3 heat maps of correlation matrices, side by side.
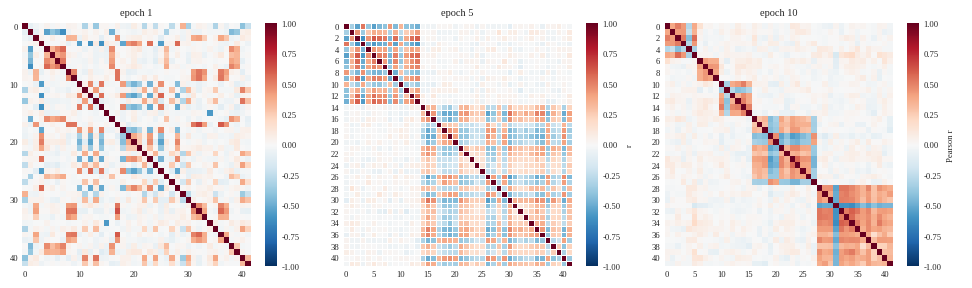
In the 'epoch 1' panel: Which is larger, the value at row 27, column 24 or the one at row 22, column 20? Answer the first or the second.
the first
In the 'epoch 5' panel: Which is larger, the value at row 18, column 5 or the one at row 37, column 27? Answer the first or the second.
the second
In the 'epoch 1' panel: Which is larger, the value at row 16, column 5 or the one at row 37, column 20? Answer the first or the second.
the first
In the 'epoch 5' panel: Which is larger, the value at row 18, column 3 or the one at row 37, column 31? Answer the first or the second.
the first
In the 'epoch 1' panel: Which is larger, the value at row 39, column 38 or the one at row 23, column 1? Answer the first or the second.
the first
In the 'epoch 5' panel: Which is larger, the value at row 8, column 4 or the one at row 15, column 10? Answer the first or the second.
the second
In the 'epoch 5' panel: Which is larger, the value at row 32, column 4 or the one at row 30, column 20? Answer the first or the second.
the first
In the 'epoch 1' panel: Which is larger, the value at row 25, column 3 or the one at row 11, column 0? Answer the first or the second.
the second
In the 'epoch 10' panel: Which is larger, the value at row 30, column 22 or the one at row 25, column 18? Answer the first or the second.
the second
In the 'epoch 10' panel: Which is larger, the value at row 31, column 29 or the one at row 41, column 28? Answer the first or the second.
the second
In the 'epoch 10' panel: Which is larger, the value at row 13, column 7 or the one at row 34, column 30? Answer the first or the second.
the second
